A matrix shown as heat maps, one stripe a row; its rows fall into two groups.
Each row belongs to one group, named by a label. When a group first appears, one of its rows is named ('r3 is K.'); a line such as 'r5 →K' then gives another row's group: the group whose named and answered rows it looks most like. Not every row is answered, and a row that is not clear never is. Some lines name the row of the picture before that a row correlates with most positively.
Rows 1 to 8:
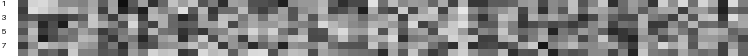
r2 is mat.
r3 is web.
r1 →mat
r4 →web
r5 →web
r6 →web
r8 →web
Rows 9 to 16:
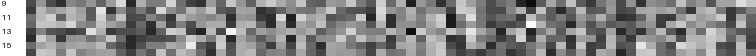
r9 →web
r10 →mat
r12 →mat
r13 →web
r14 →mat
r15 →mat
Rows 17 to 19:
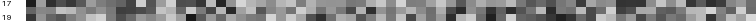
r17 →web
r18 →mat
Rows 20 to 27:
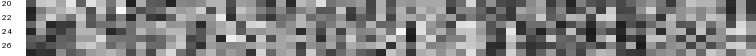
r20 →mat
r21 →mat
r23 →web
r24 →web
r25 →web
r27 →web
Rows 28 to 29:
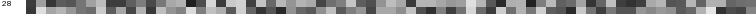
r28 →web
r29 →mat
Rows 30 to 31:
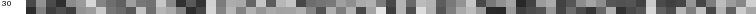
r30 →web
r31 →web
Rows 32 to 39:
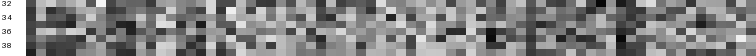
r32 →mat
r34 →web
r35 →web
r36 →mat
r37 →web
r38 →web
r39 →web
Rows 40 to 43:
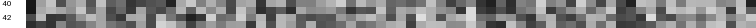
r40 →mat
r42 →web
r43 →web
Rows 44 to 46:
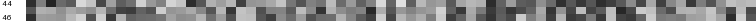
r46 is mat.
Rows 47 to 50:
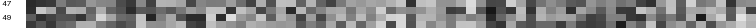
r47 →web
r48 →mat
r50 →web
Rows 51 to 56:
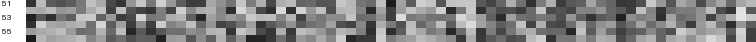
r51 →web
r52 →mat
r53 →web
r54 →mat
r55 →mat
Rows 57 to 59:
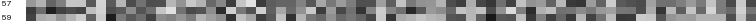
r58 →web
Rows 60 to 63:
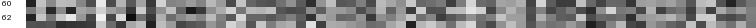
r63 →web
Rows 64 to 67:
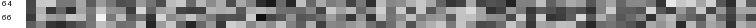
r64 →mat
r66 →mat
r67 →web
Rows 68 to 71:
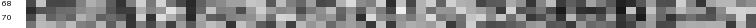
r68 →web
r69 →web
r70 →web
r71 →mat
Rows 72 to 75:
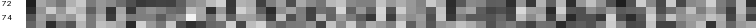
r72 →mat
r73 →mat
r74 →mat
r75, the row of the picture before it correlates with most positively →69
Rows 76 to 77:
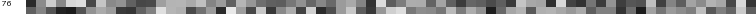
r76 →mat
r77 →web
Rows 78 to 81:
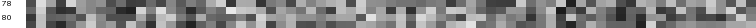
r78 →mat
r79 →web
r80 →web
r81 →web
